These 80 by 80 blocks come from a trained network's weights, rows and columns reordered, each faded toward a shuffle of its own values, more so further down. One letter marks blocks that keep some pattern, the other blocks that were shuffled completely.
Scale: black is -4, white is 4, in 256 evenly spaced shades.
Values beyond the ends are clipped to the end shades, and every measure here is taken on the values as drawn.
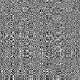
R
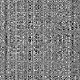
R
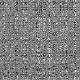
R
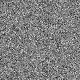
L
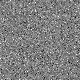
L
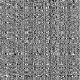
R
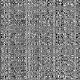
R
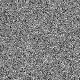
L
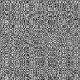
R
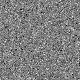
L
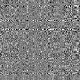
R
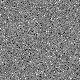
L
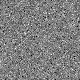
L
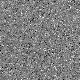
L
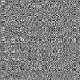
R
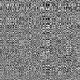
R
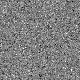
L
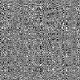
R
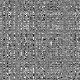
R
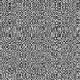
R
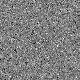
L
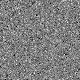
L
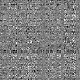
R
